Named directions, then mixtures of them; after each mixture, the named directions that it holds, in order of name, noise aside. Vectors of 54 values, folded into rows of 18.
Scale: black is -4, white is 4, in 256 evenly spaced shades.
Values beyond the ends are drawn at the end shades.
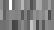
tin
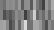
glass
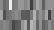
glass, tin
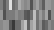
glass, tin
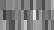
glass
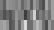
glass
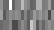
tin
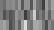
glass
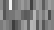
glass, tin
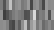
glass, tin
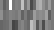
tin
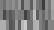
glass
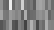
glass, tin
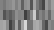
glass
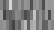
glass, tin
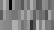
tin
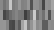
glass, tin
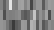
glass, tin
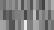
glass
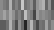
glass, tin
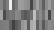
glass, tin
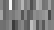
tin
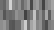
glass, tin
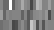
tin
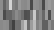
glass, tin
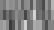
glass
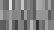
glass, tin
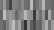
glass, tin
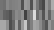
glass
